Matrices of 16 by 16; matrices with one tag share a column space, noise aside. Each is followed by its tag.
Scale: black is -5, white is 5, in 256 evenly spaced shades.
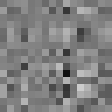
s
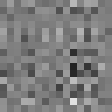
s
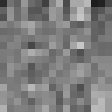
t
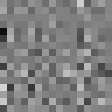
s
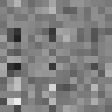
s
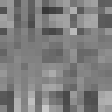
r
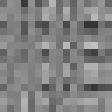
t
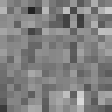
r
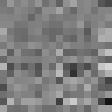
s
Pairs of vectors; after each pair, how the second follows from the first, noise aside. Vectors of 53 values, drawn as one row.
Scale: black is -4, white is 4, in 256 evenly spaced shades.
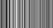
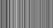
shrunk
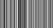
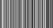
wrapped around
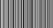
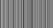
shrunk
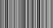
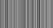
shrunk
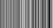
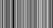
wrapped around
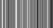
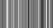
wrapped around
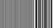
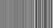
shrunk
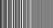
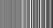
reversed
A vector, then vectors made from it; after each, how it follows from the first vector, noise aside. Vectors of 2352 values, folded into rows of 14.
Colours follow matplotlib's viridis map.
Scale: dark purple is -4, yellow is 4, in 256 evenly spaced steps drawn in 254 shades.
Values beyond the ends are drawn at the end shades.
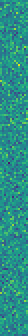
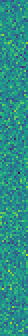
reversed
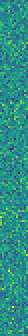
reversed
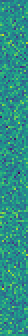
reversed
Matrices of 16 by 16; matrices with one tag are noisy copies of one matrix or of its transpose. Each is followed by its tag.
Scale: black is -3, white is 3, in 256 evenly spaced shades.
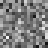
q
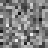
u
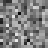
u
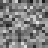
u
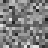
q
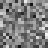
q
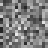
u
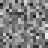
q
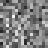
u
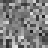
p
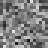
p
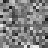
q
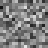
u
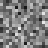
u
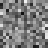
q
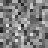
u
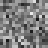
p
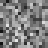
u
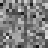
q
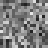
p
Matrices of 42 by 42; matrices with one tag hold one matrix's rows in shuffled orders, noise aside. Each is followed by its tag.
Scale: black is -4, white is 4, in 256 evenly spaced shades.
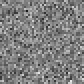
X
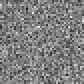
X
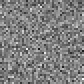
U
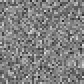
U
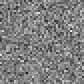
X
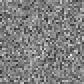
X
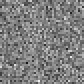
X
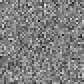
U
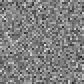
U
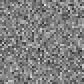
U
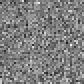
X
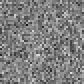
X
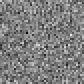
X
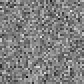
X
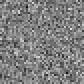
X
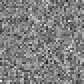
X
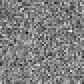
X
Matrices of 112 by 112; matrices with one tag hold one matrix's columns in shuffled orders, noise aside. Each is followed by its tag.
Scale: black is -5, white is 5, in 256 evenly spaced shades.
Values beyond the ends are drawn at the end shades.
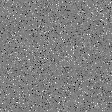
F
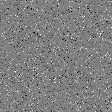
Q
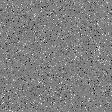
F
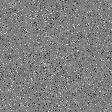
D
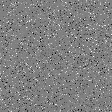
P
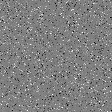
D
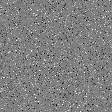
D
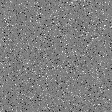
P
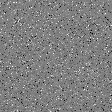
P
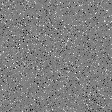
P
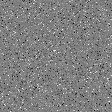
D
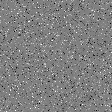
D
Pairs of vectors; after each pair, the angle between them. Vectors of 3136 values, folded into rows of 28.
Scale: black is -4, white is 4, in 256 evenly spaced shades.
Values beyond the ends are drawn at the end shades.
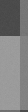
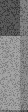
nearly parallel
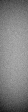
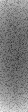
nearly opposite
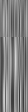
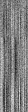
nearly opposite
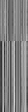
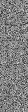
orthogonal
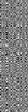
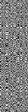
nearly opposite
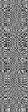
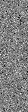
orthogonal
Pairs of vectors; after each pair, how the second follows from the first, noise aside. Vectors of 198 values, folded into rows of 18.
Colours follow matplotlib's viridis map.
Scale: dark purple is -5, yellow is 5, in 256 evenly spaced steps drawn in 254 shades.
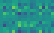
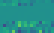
partly zeroed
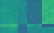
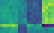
scaled up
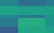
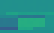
partly zeroed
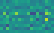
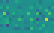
partly zeroed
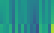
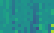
partly zeroed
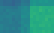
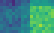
scaled up
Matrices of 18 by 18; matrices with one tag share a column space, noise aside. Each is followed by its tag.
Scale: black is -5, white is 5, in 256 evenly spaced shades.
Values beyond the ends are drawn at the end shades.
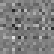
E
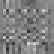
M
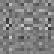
E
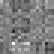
M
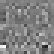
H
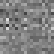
E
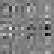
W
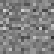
E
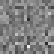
H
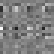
W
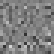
H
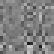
H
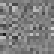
W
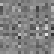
W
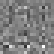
H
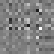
E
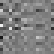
E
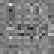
W
